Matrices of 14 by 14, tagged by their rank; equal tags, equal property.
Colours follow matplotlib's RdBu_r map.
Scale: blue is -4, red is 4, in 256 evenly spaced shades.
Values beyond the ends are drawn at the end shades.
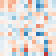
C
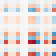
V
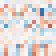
C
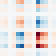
V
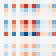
V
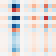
V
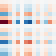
V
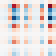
V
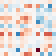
C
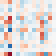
C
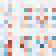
C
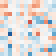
C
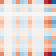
V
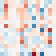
C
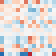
C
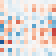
C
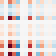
V
